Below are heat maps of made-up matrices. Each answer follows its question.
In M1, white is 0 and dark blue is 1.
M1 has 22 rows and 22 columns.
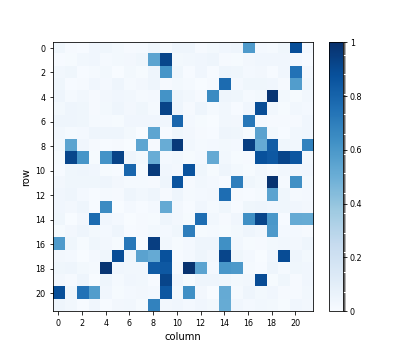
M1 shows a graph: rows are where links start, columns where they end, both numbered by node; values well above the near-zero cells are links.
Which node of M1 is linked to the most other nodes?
node 9
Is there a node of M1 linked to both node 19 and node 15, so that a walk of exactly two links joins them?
no
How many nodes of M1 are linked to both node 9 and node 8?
3
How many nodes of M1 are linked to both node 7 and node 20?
0
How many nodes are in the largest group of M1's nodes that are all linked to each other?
3
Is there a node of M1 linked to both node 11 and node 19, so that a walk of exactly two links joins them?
no
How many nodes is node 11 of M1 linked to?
4
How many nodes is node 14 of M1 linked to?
7
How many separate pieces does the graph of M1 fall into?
1
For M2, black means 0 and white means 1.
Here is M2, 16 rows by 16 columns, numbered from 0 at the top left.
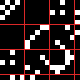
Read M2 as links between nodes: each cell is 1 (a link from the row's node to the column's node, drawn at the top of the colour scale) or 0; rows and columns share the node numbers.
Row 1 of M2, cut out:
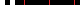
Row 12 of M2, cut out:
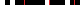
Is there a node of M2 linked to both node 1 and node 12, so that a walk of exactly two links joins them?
yes
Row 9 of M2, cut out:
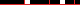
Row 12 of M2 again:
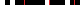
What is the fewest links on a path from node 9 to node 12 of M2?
1
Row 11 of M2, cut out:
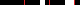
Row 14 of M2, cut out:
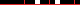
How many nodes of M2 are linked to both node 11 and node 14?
0
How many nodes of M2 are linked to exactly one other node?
2
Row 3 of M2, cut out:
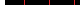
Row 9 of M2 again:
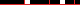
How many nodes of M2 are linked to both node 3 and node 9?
0
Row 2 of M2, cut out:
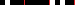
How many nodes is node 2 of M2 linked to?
4
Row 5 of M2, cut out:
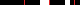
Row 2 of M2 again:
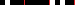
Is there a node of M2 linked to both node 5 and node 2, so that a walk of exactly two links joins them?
no
